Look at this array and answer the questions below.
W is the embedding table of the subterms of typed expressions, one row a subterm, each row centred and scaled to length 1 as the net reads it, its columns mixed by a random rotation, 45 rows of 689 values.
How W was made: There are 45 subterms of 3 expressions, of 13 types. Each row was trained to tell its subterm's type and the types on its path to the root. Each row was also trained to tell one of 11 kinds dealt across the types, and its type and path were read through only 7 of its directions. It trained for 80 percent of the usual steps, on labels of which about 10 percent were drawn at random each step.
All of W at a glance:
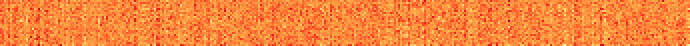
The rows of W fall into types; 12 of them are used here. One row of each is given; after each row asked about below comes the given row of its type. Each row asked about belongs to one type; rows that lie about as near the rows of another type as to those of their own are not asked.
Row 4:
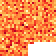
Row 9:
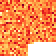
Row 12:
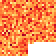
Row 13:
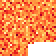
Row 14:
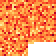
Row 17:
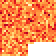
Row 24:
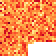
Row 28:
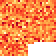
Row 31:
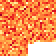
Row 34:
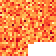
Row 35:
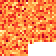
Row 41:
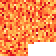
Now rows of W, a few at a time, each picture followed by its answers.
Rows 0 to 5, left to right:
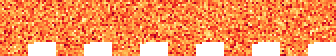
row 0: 31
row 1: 9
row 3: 41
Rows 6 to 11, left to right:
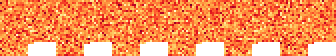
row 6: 24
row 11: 28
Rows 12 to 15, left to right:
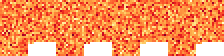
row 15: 9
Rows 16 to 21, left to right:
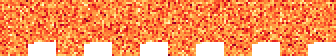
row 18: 24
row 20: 24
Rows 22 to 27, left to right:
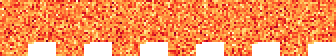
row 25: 41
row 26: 13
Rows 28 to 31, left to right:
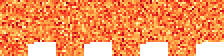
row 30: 9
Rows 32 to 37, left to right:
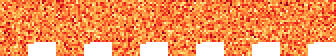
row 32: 31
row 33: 28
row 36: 28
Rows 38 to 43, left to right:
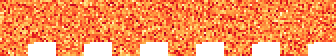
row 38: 9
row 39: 17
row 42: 4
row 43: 28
